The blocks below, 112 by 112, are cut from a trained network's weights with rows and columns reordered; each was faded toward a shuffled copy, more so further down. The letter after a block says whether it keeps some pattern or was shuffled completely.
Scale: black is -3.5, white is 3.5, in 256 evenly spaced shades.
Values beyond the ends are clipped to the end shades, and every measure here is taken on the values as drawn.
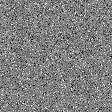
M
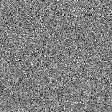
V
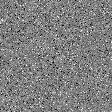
M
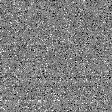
V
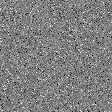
M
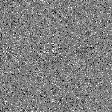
V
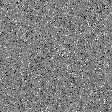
M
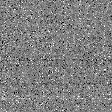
V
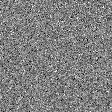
M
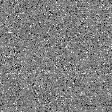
V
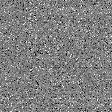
V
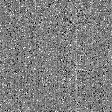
V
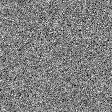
M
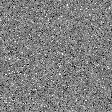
M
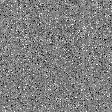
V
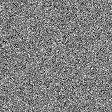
V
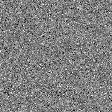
V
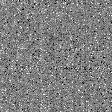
V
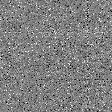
V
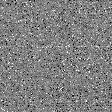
V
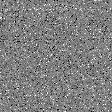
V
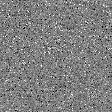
V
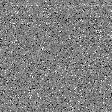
V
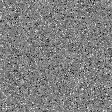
M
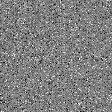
V
